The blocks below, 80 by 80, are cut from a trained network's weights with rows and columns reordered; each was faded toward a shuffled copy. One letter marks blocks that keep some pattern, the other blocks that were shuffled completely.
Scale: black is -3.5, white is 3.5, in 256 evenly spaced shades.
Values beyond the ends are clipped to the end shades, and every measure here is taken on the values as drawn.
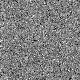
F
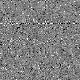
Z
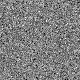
F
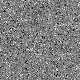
F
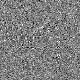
Z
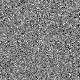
Z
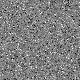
F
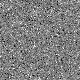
F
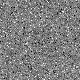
F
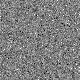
F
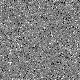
F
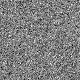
F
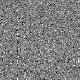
Z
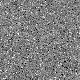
F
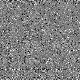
Z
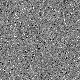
F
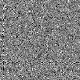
Z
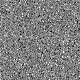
F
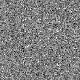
Z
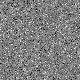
F
